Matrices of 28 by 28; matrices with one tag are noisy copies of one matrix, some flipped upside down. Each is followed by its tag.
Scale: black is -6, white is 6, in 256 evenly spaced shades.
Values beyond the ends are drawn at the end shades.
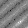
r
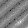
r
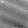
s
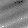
s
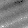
s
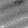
s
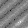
r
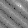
r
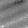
s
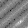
r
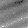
s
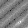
r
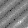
r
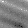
s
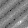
r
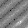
r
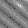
r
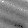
s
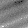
s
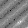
r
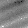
s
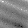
s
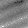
s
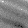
s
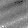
s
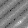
r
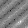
r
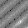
r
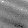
s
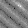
r
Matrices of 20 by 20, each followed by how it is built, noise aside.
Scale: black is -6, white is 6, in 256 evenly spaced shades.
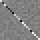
diagonal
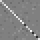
diagonal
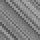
Toeplitz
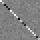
diagonal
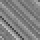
Toeplitz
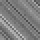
Toeplitz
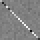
diagonal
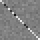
diagonal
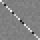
diagonal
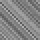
Toeplitz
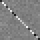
diagonal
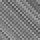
Toeplitz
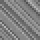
Toeplitz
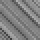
Toeplitz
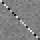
diagonal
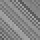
Toeplitz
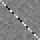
diagonal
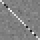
diagonal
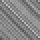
Toeplitz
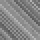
Toeplitz
